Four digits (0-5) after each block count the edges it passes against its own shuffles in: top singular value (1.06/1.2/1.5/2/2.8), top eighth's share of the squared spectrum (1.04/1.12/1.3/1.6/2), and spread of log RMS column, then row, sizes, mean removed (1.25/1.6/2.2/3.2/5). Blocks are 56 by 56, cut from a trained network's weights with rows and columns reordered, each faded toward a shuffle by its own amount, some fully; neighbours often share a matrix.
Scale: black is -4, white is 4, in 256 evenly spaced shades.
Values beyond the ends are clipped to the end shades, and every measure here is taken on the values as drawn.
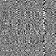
4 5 3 2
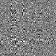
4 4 2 2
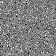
1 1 0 0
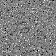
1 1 0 0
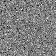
0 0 0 0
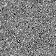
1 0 0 0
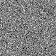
0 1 0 0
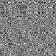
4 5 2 3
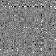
4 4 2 2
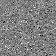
1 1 0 0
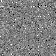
2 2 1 1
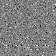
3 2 0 1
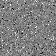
0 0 0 0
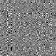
3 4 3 1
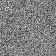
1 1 0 0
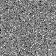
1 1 0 0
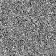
1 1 0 0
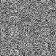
3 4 1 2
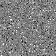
1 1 0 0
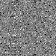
3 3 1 1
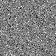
1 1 0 0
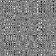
4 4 3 2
